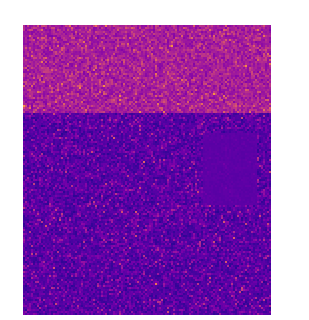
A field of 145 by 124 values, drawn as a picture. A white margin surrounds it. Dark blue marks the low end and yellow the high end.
There are no regular stripes. The middle right is the calmest part. The top part is higher, up to a seam about 30% of the way down. An odd patch, calmer than its surroundings, sits in the middle right. Overall the values sit about 20% of the way up the scale.
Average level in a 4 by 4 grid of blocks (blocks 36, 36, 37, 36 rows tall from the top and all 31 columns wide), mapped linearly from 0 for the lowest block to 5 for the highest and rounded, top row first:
5 5 5 5
1 1 1 1
0 0 0 0
0 0 0 0
